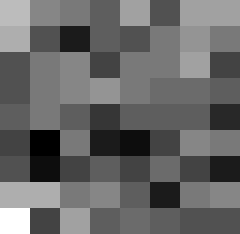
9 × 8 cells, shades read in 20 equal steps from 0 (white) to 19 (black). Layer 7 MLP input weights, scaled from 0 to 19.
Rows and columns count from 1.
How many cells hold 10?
13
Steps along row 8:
same up down up up down down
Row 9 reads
0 14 7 12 11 12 13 13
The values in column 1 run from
0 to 14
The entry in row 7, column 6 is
11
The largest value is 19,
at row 6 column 2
